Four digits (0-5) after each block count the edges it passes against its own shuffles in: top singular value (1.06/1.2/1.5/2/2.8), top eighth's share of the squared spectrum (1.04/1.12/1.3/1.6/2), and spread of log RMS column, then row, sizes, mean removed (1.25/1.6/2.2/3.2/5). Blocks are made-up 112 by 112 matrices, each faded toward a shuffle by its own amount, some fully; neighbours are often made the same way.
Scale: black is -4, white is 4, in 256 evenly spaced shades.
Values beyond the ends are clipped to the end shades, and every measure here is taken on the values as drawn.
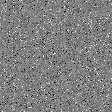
1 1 0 0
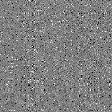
4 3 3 2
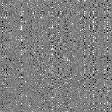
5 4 3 2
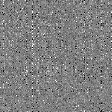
4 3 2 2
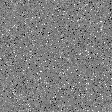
1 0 0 0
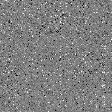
3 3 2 1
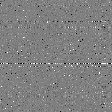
5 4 1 2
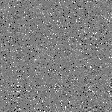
3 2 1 1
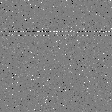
4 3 0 1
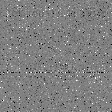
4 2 1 1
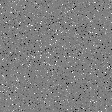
0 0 0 0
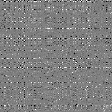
5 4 3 3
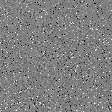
2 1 0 0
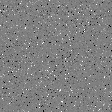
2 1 0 0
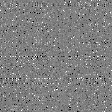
4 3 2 2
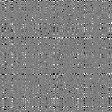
5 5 3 3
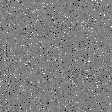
3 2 1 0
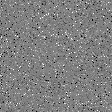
3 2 0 0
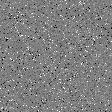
0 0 0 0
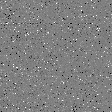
2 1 0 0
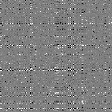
5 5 3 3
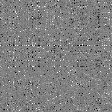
4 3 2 2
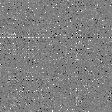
4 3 1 1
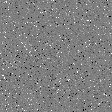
2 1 0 0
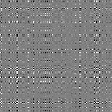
5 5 4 4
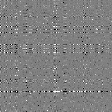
5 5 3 3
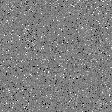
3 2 0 1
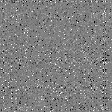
4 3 2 2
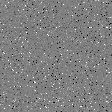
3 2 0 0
